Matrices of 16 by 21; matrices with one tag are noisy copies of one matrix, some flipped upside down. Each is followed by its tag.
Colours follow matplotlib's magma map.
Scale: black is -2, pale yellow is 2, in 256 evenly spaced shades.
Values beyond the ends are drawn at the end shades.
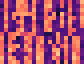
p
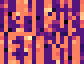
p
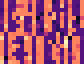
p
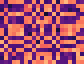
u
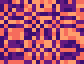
u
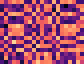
u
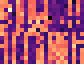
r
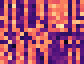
r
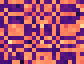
u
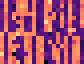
p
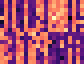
r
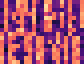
p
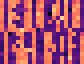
p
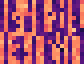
p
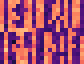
p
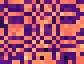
u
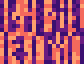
p
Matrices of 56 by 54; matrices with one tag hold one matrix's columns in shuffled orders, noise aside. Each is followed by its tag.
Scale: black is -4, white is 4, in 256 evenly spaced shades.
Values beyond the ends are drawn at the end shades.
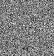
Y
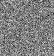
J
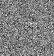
Y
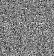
Y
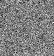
J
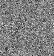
Y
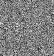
Y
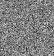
Y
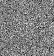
Y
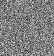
J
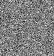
J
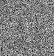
Y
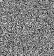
Y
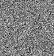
Y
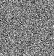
J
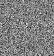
Y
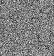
J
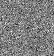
Y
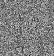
Y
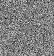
J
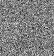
Y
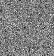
Y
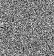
Y
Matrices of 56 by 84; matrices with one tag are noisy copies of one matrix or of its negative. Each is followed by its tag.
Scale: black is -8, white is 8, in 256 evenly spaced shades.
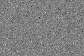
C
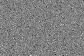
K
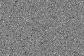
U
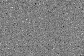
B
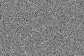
U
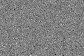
K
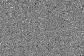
B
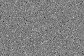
U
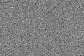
B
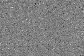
B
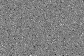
K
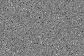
C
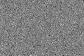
K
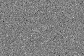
U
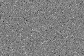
U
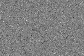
U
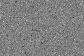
U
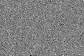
K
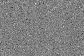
B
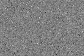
C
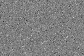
U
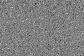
B
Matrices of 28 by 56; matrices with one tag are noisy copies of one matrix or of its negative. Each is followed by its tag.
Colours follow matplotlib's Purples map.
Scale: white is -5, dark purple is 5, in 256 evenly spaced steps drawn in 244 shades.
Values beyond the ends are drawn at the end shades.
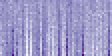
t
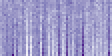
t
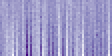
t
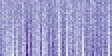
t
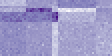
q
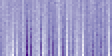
t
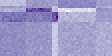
q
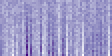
t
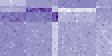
q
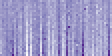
t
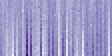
t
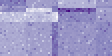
q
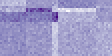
q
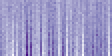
t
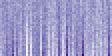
t
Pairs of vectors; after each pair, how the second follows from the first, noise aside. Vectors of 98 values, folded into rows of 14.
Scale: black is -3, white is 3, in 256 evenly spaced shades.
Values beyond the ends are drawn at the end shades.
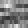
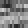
negated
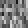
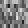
wrapped around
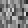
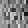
sign-scrambled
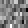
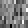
sign-scrambled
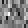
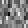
negated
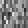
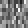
wrapped around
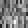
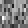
shuffled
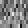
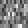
sign-scrambled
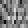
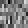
shuffled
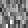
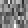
shuffled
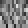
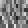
negated
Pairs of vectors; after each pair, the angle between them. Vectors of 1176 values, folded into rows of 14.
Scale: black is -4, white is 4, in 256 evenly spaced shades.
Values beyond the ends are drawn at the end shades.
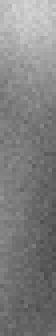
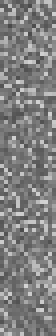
orthogonal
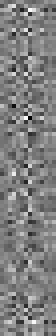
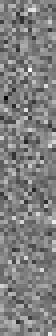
partly aligned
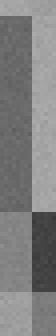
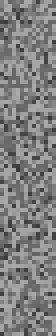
orthogonal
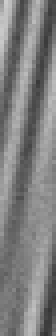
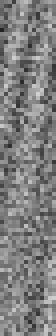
partly opposed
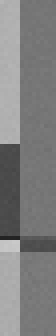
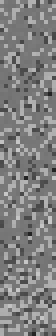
orthogonal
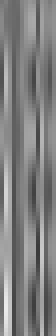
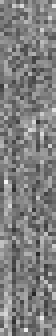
partly aligned
